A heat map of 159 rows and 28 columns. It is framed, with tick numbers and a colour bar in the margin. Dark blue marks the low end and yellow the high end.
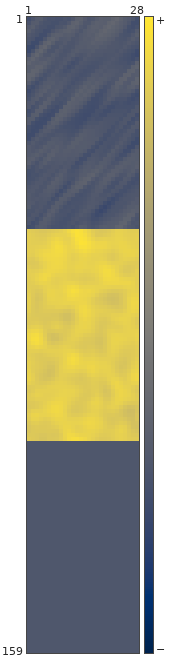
The table splits into 3 rows of 1 panel. Panel 1,1: low, slanting up to the right, faint in contrast. Panel 2,1: very high, blotchy, faint in contrast. Panel 3,1: low, flat.
